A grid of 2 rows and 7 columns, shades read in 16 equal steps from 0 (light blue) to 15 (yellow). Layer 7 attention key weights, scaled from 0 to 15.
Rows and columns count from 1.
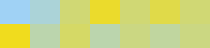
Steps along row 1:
up up up down up down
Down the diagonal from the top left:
0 5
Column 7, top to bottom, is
9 8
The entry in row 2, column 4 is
5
